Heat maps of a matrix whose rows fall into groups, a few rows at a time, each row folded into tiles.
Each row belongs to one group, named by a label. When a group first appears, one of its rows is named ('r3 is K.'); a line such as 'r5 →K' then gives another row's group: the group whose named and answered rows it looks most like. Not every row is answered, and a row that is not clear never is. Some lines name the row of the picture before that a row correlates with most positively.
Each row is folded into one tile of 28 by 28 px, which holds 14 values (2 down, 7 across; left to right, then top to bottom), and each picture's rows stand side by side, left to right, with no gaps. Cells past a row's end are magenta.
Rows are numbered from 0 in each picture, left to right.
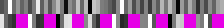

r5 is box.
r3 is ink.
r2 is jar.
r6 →jar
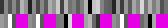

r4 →box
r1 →box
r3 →ink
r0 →box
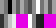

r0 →jar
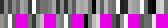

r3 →jar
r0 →box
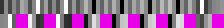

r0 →box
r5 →jar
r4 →jar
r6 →jar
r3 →jar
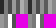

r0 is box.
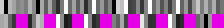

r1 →jar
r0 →ink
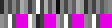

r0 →box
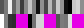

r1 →jar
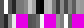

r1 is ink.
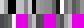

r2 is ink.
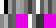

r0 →ink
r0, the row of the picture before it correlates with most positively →1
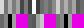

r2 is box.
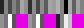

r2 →jar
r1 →box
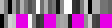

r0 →jar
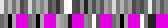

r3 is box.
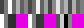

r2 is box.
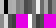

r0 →ink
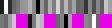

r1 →jar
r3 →box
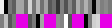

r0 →ink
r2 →box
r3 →jar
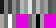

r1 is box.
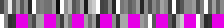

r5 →box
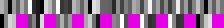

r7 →jar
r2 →ink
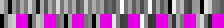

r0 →jar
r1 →jar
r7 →ink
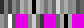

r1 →ink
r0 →box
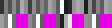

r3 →box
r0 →box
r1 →box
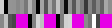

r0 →ink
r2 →jar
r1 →jar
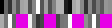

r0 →box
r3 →box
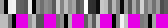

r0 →ink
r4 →jar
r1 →ink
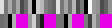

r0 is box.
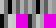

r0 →jar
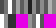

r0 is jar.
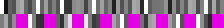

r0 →ink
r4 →box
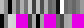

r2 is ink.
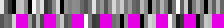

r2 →ink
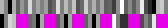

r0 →jar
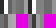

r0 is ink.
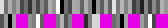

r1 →box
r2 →ink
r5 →box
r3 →jar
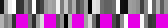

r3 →ink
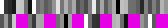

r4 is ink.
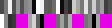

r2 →ink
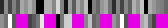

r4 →box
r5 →ink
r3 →ink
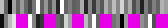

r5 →box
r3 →box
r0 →jar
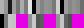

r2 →ink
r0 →jar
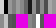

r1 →box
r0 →ink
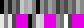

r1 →jar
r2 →box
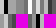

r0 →ink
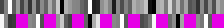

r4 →box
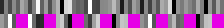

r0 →box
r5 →box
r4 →jar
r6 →ink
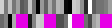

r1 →jar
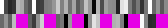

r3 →jar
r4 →ink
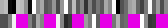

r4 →ink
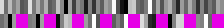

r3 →box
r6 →jar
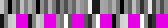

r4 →jar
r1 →jar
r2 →box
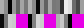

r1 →jar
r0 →jar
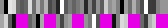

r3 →box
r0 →ink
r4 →jar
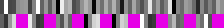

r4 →jar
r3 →jar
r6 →ink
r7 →box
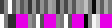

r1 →box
